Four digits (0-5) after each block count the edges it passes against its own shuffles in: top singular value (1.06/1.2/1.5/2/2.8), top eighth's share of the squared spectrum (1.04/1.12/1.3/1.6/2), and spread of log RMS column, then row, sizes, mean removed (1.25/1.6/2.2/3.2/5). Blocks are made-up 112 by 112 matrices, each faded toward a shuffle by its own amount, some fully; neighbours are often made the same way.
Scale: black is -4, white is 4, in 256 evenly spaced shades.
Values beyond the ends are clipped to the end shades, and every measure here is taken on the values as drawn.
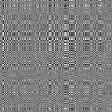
5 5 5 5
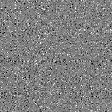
4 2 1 1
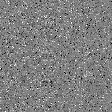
3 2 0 0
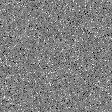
0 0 0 0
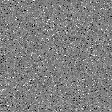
3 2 0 1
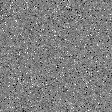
0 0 0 0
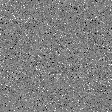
0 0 0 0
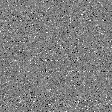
1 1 0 2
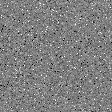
0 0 0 0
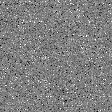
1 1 0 1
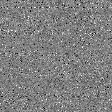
1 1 0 2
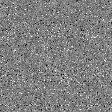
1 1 0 2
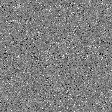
0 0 0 1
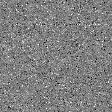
1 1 0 1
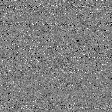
1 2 0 3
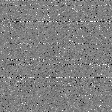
3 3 1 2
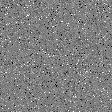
1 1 0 1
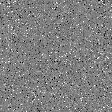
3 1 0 0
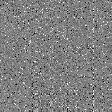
4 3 2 1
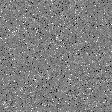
1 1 0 0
